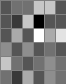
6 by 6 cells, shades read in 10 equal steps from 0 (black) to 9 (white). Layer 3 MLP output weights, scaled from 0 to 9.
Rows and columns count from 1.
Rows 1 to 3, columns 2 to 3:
4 4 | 2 7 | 6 3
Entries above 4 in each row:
2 1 4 2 2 2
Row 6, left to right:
4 2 6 3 5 4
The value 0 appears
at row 2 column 4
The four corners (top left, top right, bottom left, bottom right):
3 3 4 4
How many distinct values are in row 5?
4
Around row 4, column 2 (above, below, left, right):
6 4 5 5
